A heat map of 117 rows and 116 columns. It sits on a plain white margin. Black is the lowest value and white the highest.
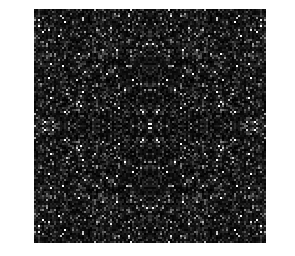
Grain: fine. Slope: none. Seam: none. Mirror symmetry: left to right and top to bottom. Stripes: none. Histogram: skewed, a long tail of high values. Odd rows or columns: none.
